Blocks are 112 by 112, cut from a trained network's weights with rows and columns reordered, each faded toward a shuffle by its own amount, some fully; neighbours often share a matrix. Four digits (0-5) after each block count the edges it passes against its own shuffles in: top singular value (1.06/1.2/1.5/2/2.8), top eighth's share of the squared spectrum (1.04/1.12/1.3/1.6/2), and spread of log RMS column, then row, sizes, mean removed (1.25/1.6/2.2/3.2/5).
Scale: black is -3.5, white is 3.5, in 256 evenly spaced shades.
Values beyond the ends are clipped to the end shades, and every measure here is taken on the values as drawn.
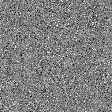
0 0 0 0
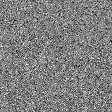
1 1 0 0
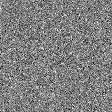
1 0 0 0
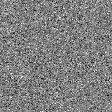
2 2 0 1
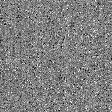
1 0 0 0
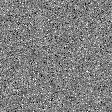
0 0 0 0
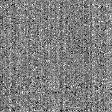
3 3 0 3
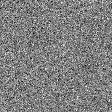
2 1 0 0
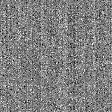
3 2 0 2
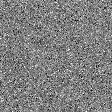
0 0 0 0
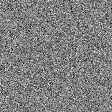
1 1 0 0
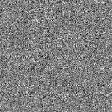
4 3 0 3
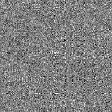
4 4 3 2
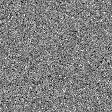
1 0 0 0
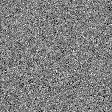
0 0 0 0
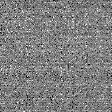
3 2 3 0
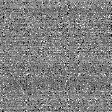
3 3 3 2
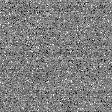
2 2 2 0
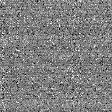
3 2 2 1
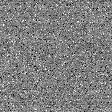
1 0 0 0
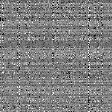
4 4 4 2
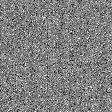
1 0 0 0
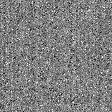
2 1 0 0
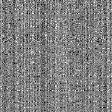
4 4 1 4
